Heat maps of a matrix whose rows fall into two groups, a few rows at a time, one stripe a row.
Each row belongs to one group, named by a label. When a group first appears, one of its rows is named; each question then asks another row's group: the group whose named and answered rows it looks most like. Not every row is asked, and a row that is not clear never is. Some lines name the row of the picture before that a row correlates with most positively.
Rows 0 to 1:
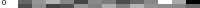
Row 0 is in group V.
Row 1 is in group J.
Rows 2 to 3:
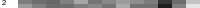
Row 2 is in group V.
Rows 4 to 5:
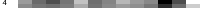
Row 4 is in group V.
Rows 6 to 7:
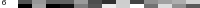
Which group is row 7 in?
J
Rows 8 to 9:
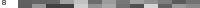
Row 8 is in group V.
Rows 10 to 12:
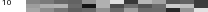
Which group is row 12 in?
V
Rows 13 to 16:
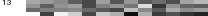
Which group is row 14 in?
J
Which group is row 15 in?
J
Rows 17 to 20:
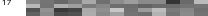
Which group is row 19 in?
J
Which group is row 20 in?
J
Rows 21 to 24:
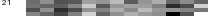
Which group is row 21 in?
J
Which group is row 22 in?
V
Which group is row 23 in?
J
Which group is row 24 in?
V
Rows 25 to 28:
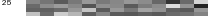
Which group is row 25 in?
V
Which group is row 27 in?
V
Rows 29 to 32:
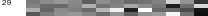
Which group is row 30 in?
V
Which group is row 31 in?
J
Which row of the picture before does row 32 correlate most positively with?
26
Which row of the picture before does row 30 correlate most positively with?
25
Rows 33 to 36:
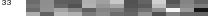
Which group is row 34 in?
J
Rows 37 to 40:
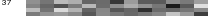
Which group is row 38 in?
V
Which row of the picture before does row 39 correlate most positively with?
36
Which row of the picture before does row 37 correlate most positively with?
36
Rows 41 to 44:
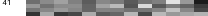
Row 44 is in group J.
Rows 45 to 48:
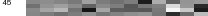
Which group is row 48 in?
V
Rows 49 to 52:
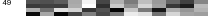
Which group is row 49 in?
V
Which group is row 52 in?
J
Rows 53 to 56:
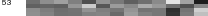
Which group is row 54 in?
V
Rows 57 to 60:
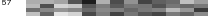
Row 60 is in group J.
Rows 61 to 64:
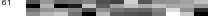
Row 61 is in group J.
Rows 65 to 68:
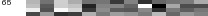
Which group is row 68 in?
J
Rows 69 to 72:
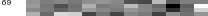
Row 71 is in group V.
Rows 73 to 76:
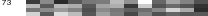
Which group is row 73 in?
J
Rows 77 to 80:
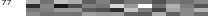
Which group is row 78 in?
J
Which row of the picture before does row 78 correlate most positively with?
73
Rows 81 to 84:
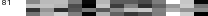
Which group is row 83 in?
J
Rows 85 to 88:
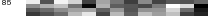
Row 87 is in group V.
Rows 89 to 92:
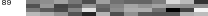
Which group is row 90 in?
J
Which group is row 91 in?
V
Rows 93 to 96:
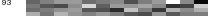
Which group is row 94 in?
V
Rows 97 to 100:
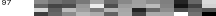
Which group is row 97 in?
V
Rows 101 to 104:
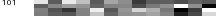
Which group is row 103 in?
V
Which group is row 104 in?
V
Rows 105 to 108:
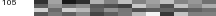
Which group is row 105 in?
J
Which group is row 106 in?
J
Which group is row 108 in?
J
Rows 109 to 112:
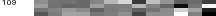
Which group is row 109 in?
J
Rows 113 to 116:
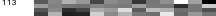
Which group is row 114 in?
V
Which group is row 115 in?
J
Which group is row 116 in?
J
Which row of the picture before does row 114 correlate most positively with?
110
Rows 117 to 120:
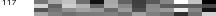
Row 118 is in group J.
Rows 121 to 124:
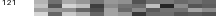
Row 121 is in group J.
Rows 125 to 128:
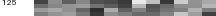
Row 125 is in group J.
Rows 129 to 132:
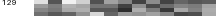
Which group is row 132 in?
V
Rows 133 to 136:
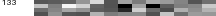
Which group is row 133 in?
V
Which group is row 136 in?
J
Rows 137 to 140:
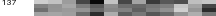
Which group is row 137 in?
V
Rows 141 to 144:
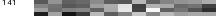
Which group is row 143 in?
J
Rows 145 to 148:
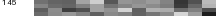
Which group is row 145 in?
V
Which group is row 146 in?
V
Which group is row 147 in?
J
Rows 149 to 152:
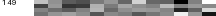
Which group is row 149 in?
V
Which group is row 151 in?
V
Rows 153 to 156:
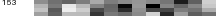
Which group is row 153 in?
V
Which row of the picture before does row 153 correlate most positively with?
151
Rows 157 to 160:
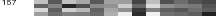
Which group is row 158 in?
J
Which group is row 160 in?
J
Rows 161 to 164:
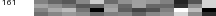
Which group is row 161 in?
V
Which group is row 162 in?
V
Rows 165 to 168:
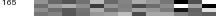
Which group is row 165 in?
V
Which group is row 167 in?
V
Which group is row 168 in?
J
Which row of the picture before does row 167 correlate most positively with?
161
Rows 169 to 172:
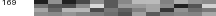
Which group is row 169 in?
J
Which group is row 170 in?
V
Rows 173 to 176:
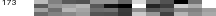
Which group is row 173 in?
V
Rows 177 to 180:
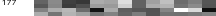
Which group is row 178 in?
J
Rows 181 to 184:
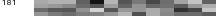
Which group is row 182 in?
V
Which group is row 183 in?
V
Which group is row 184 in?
J
